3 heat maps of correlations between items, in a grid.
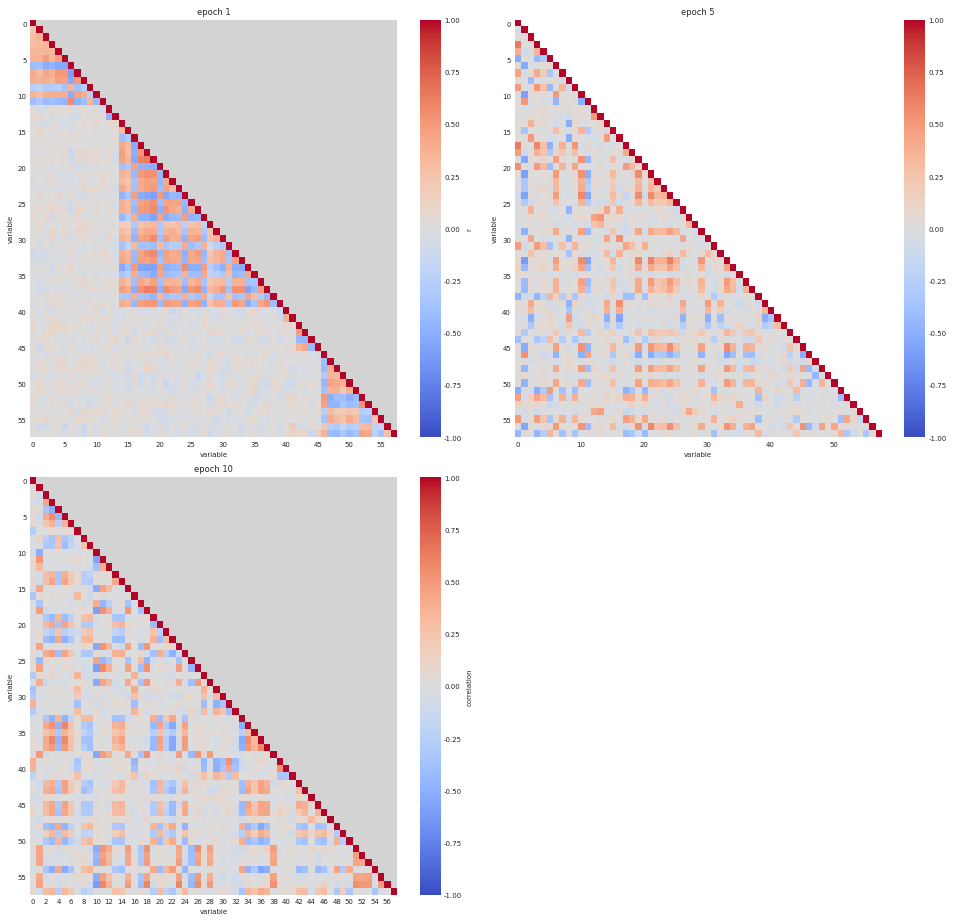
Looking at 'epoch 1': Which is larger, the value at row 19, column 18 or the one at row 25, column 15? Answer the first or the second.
the first
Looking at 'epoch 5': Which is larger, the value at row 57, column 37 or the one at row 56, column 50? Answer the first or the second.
the second
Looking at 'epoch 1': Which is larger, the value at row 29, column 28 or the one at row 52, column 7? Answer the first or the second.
the first
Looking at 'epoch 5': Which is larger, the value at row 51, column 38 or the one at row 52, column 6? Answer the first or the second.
the first
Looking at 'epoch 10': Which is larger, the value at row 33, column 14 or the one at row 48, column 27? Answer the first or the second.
the second
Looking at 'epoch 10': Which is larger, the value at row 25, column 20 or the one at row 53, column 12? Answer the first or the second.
the second
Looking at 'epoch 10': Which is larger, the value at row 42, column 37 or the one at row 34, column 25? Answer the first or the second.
the first
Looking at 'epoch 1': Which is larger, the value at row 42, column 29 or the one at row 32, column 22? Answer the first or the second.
the second
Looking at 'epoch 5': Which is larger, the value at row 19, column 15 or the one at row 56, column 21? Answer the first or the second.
the second
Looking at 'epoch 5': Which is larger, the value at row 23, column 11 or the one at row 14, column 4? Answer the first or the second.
the second
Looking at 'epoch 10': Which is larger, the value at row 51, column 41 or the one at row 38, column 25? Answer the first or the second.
the first
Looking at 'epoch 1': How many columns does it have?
58
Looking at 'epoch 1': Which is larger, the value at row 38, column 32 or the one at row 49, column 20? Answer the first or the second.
the second
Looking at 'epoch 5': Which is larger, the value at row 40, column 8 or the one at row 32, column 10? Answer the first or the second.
the second
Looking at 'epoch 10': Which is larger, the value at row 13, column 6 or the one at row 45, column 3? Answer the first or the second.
the second
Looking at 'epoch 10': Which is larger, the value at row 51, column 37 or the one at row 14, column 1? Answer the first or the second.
the first
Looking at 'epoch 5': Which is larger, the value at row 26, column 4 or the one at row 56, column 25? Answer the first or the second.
the second
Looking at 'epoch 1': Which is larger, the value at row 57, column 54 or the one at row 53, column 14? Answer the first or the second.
the second
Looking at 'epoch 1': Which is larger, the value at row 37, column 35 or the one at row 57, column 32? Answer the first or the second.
the second
